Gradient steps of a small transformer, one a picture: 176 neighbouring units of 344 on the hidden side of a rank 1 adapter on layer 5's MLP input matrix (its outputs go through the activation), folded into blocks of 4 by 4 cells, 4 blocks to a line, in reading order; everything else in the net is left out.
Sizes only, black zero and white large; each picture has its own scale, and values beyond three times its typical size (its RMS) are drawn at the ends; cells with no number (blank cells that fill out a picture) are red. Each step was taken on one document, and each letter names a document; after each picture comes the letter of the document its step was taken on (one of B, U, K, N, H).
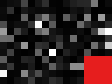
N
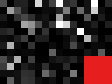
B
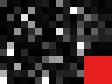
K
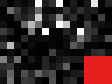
B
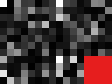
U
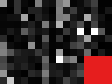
U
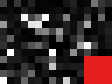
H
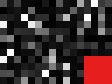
H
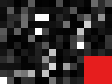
H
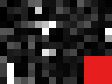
B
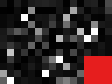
K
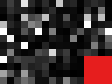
N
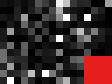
U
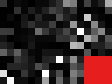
U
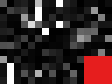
B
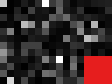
U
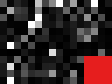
B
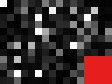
B
